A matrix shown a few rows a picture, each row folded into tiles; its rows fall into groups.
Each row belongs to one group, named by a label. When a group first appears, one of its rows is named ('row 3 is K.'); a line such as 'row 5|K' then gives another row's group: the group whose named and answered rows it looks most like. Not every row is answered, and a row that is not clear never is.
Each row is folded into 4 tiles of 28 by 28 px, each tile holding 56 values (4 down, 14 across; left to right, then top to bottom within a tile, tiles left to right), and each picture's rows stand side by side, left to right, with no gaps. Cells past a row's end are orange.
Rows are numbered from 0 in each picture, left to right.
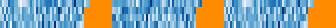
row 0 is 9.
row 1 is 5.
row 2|9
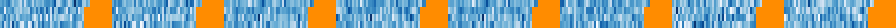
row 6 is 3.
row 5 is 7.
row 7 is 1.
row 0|9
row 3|5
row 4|5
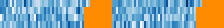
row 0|1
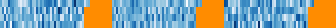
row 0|9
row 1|3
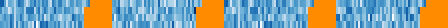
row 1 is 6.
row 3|5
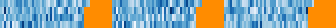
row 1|9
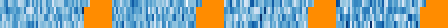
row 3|7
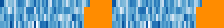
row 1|7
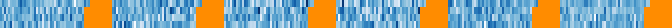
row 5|1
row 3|6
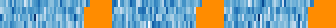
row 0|5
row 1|7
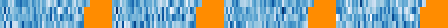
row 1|3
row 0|3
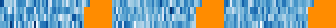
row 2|7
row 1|9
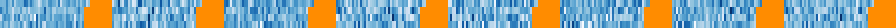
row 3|1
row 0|1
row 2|7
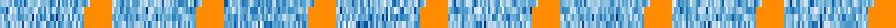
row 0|1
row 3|3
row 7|6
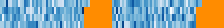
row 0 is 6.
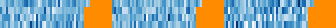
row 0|1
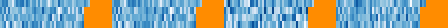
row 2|6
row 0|3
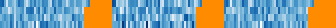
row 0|7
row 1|7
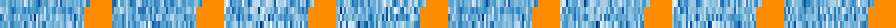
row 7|3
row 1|7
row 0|5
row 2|6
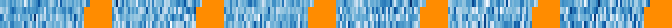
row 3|9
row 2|1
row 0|5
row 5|5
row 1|6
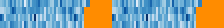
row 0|5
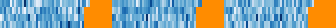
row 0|1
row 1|5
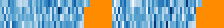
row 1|9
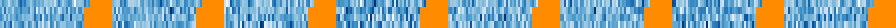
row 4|1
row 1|9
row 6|7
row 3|5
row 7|3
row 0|3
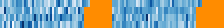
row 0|3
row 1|5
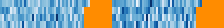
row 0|1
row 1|5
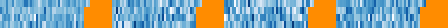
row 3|5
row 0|1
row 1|3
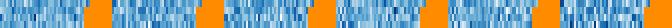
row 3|9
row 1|7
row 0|5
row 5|7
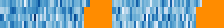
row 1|1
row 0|5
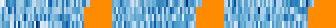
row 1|9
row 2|6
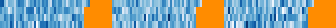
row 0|7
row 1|1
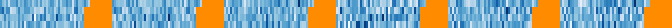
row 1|1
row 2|9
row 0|1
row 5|9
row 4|9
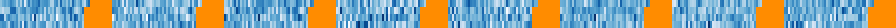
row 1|1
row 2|5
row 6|6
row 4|3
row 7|9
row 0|5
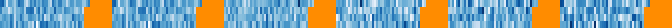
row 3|1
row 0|7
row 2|9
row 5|7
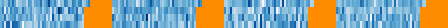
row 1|5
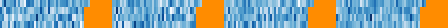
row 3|5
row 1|3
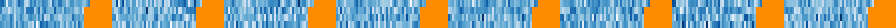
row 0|7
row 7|1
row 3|3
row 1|6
